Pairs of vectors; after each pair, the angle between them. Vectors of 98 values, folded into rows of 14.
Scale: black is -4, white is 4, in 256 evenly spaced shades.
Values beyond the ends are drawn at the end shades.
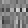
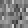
partly opposed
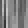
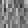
partly aligned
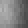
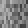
partly aligned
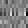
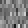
partly aligned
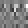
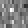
partly opposed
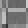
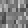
partly opposed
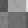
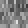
partly opposed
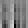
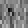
partly opposed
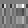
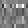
nearly parallel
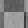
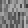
partly opposed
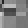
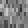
partly opposed
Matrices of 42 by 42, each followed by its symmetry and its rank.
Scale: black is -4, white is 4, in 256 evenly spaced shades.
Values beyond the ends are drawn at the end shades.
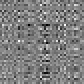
neither, rank three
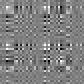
symmetric, rank two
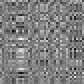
neither, rank three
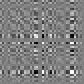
symmetric, rank two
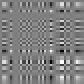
symmetric, rank one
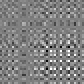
symmetric, rank two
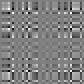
symmetric, rank one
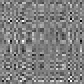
neither, rank three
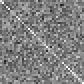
symmetric, full rank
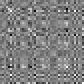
symmetric, rank three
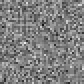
antisymmetric, full rank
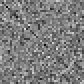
symmetric, full rank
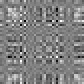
symmetric, rank three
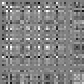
symmetric, rank three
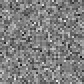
antisymmetric, full rank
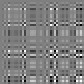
symmetric, rank one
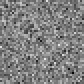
symmetric, full rank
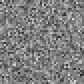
antisymmetric, full rank
